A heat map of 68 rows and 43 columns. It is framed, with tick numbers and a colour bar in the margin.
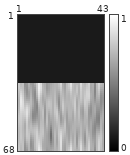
It is made of 2 by 1 panels. Panel 1,1: very low, flat. Panel 2,1: high, streaked downward.
